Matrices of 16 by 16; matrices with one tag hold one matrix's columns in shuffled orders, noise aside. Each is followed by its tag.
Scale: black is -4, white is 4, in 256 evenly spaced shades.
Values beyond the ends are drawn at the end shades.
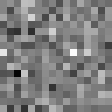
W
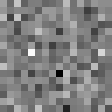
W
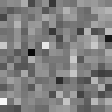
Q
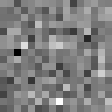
Q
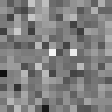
W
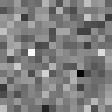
W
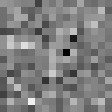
Q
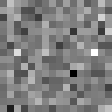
W
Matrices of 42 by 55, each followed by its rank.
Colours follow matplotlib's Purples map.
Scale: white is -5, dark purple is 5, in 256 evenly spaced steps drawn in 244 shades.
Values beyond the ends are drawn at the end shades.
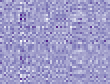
five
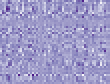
five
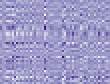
three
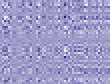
three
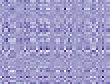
three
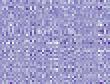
five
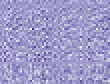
five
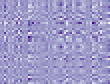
three
